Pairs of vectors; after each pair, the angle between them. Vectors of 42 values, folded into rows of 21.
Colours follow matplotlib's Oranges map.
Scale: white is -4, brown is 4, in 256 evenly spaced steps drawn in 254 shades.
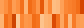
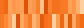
nearly opposite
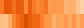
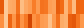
orthogonal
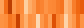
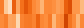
nearly opposite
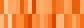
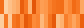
nearly parallel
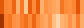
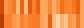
nearly parallel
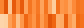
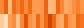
nearly parallel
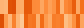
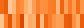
nearly opposite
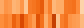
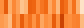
partly aligned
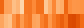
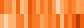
partly aligned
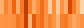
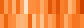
nearly opposite
